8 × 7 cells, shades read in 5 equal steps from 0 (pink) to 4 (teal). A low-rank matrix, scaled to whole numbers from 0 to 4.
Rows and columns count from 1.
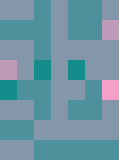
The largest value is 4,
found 3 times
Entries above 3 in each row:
0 0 0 2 1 0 0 0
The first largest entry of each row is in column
3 1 3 3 1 3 1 3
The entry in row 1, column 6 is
3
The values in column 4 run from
2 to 3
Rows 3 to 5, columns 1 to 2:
2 2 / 1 2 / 4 3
